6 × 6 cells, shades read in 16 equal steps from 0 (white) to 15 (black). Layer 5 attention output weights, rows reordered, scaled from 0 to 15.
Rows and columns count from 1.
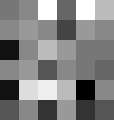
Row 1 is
8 7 0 9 0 4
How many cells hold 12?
2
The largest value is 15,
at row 5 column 5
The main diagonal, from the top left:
8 6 4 7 15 10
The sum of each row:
28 44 47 47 43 57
